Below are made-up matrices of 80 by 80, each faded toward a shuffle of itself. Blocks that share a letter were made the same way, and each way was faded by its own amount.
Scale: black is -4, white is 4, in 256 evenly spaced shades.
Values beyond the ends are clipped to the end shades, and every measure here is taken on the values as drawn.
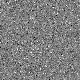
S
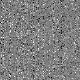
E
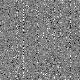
E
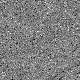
S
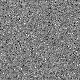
S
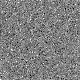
S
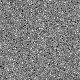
S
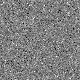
S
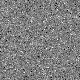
S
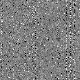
E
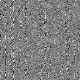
E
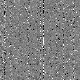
E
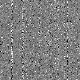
E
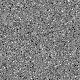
S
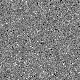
S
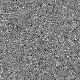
S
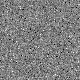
S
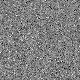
S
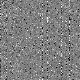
E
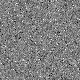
S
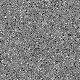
S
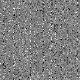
E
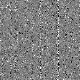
E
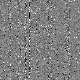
E
